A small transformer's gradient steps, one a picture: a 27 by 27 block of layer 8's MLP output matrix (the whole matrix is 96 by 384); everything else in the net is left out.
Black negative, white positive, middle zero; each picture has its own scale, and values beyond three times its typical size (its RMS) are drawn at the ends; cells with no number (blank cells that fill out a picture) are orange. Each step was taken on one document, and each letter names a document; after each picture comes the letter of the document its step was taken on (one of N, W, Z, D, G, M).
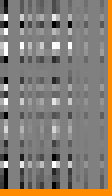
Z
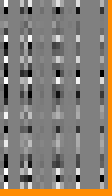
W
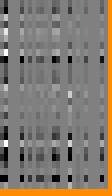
Z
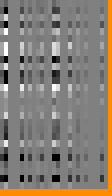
Z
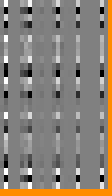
W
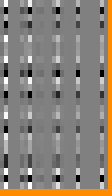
W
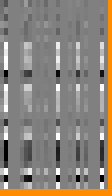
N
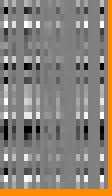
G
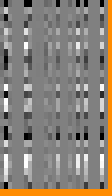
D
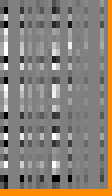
Z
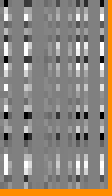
D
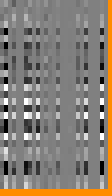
G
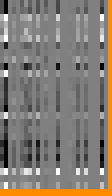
N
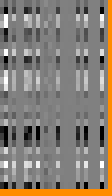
G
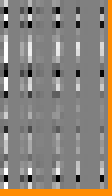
W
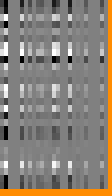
Z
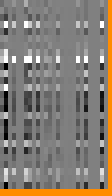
G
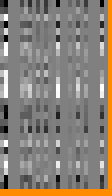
N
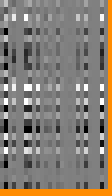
G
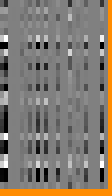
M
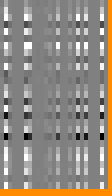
D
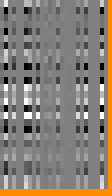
G
